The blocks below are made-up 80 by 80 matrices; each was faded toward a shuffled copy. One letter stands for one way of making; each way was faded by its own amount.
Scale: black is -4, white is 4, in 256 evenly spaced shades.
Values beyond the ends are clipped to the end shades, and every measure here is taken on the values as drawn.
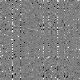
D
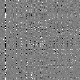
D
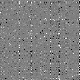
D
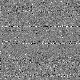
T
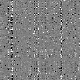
D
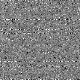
T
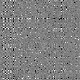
D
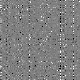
D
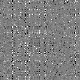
D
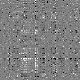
D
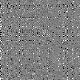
D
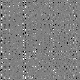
D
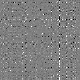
D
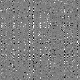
D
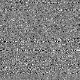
T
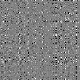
D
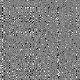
D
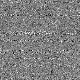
T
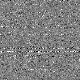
T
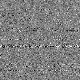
T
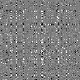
D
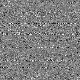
T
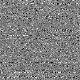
T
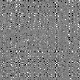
D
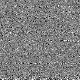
T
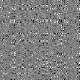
D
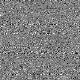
T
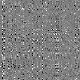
D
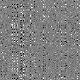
D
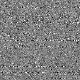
T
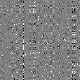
D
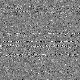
T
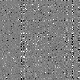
D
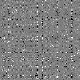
D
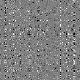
D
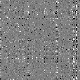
D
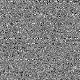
T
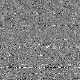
T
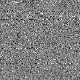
T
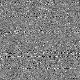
T
